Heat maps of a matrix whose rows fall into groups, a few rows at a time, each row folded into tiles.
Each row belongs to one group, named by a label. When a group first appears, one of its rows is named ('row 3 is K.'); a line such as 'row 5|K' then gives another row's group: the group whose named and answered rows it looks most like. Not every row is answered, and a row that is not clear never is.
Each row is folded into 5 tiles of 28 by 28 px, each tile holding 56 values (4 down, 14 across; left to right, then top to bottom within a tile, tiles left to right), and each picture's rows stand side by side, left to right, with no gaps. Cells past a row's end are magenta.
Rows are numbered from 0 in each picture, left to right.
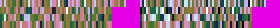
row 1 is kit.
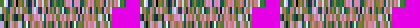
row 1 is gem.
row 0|gem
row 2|gem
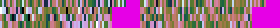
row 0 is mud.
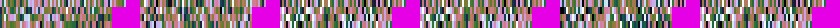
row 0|kit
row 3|mud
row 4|kit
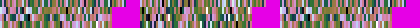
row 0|mud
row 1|kit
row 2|mud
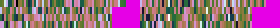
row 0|gem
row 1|kit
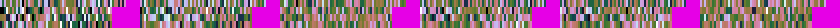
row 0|kit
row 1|kit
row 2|gem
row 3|mud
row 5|kit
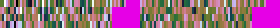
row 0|gem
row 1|kit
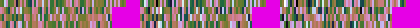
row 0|gem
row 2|gem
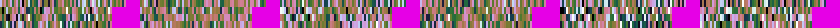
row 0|kit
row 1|gem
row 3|kit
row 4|kit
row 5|mud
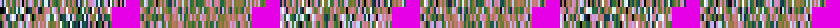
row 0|kit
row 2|mud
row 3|gem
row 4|mud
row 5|gem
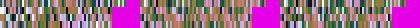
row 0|mud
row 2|gem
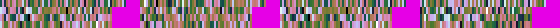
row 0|mud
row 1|gem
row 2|mud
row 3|kit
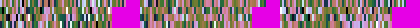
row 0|kit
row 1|gem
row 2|mud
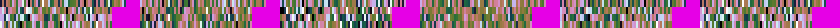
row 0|mud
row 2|kit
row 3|kit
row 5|mud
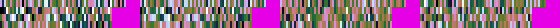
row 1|kit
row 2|kit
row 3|gem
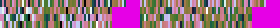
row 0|mud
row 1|kit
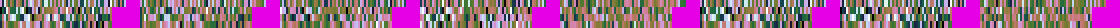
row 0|kit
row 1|kit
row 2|mud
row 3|mud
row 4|gem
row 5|kit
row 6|kit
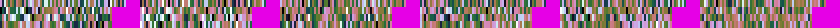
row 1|mud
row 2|kit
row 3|mud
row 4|mud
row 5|gem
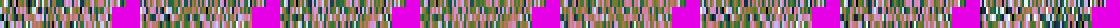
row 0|gem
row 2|gem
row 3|gem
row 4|gem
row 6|gem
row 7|kit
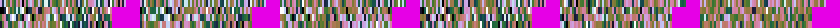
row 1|kit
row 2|mud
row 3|kit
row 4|gem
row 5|kit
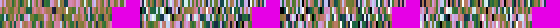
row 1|kit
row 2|kit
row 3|mud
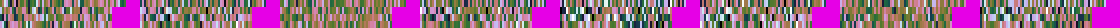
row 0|gem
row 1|mud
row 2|gem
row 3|mud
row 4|kit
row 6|kit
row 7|kit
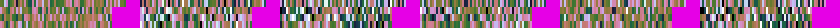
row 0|gem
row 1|mud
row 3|mud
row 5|kit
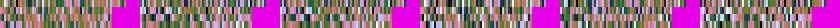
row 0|gem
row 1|mud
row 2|mud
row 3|gem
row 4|gem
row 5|mud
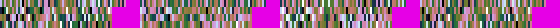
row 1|mud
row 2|mud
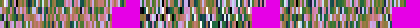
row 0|gem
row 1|kit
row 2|gem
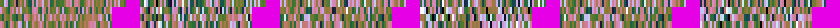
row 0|gem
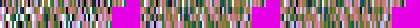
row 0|mud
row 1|gem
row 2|gem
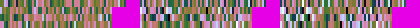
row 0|gem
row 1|mud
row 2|mud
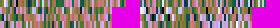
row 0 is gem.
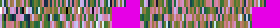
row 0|mud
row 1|gem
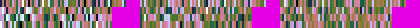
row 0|mud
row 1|kit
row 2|gem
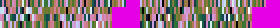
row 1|kit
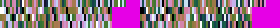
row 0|mud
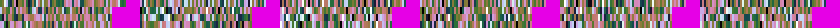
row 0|gem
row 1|kit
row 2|mud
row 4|gem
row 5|mud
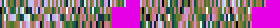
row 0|kit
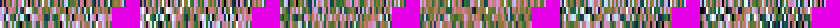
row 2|gem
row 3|kit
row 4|kit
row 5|kit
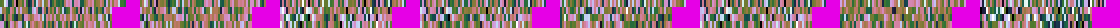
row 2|mud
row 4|kit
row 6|kit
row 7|kit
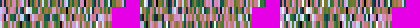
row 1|gem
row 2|mud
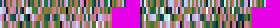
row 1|kit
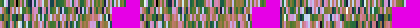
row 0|gem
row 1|gem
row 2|kit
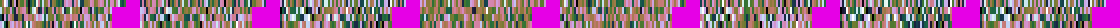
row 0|gem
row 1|mud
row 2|kit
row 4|gem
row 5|mud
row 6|kit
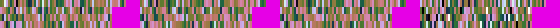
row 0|gem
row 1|gem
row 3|kit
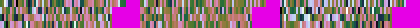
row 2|kit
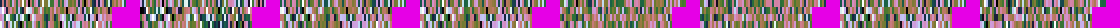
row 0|mud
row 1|kit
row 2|mud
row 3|mud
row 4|gem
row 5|gem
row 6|mud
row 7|gem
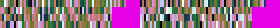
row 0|gem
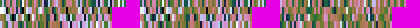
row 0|mud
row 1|mud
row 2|kit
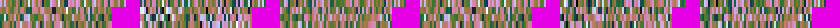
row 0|kit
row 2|gem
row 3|kit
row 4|gem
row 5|gem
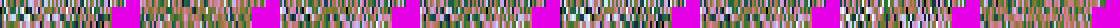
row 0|kit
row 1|kit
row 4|kit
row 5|mud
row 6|mud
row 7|gem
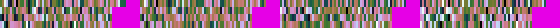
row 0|gem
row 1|gem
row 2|mud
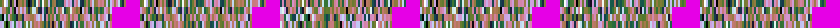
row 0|gem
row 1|gem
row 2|mud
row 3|gem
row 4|gem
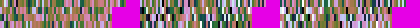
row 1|kit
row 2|mud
